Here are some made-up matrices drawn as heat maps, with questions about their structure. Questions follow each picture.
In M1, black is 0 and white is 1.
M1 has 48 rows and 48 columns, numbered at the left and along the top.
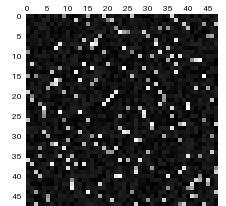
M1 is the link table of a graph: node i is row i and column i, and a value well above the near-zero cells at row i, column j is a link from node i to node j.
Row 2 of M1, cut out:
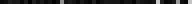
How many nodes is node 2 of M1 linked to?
4
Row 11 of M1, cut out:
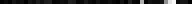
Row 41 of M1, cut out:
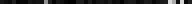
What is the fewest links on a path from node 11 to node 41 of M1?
1
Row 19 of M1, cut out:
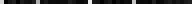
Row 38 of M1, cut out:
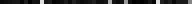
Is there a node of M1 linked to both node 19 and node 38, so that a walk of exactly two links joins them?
no
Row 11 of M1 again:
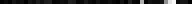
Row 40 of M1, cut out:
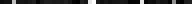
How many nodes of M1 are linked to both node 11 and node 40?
2
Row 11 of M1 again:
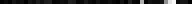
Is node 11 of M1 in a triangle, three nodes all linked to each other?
yes
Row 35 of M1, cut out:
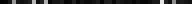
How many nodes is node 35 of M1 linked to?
5
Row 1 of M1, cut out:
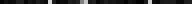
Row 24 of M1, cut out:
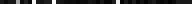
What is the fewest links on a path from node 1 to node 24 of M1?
6
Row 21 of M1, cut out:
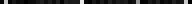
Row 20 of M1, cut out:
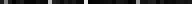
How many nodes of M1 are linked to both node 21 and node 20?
2
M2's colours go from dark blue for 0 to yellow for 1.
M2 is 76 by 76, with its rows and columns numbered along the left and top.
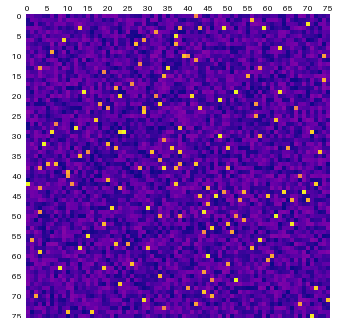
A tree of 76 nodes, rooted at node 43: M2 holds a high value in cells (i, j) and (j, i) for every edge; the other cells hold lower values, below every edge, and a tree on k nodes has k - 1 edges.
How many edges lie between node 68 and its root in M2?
6
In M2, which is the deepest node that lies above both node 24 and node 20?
23
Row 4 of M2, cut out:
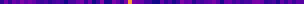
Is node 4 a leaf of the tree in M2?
yes
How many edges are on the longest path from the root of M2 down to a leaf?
10
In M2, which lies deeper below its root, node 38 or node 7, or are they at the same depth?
node 7
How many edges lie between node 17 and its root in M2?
6
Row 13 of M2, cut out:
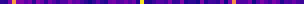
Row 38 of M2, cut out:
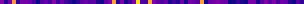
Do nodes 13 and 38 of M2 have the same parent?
yes
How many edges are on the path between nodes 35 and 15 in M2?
5
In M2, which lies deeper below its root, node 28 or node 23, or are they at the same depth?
node 28
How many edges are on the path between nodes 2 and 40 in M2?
11
